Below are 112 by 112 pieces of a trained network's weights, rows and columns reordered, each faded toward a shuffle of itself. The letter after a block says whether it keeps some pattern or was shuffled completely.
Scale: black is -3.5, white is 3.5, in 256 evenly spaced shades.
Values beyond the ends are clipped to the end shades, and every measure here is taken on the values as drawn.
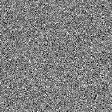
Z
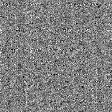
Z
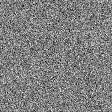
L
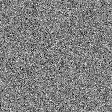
L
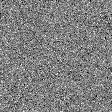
L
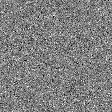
L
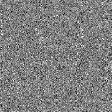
Z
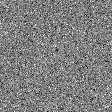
L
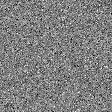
L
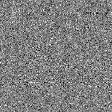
Z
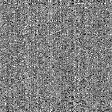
Z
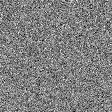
L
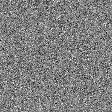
L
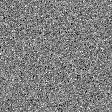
L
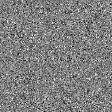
Z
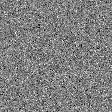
L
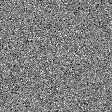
L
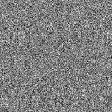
Z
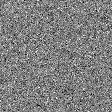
L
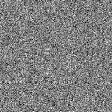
Z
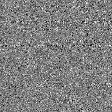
Z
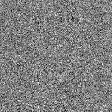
Z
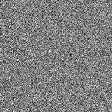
Z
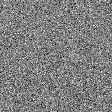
L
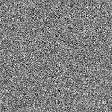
Z
